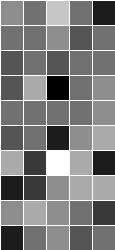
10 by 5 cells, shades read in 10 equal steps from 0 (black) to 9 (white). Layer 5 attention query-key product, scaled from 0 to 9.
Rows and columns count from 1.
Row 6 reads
3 4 1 5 6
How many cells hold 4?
17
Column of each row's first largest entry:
3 3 2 2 5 5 3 4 2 3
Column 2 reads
4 4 4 6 4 4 2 2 6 4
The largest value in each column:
6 6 9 6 6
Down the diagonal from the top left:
5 4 3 4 5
